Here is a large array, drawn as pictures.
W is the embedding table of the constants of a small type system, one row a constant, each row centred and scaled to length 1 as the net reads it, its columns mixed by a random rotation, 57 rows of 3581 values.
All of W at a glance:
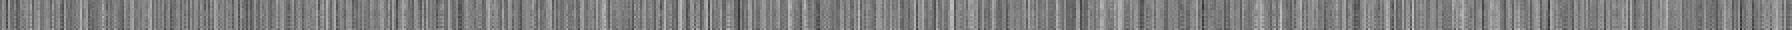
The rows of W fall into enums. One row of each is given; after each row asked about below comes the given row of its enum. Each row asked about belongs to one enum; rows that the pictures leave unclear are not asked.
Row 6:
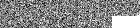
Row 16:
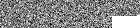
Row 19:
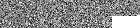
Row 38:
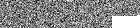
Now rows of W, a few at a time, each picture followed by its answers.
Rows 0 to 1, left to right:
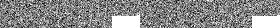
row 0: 6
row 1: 38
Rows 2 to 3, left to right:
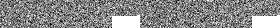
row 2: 16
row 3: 38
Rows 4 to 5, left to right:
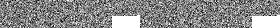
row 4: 38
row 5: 19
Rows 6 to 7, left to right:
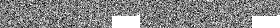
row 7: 38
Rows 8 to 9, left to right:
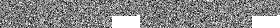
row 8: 19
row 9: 38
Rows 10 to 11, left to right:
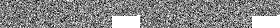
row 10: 38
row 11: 16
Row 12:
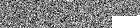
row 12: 38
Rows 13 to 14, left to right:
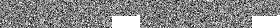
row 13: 19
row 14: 38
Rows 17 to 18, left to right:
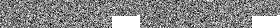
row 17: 16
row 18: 38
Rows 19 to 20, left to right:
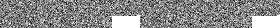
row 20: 16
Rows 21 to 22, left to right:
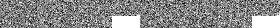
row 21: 19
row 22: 6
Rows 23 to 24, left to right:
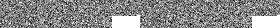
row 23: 19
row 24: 16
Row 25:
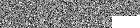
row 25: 19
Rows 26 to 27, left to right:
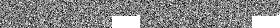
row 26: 19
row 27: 6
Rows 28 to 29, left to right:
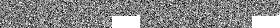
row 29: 6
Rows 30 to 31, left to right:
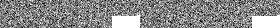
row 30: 6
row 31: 16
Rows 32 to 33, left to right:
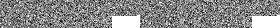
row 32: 16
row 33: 19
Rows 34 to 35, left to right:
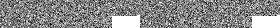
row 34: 16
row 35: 19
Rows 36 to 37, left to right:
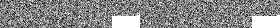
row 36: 6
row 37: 19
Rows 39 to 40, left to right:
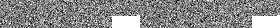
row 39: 19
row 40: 38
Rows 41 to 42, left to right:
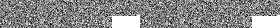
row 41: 19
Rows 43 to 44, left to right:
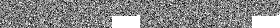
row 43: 19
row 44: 6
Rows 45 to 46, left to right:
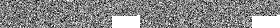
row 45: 38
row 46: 19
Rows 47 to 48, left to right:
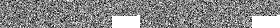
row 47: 38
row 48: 19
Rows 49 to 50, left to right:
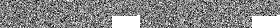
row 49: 38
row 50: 19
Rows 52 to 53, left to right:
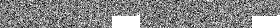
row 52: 6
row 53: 38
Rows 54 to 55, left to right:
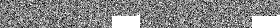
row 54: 6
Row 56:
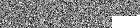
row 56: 19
